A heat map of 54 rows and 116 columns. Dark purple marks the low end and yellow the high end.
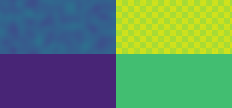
It is made of 2 by 2 panels. Panel 1,1: low, blotchy, faint in contrast. Panel 1,2: very high, checkered, faint in contrast. Panel 2,1: very low, flat. Panel 2,2: high, flat.
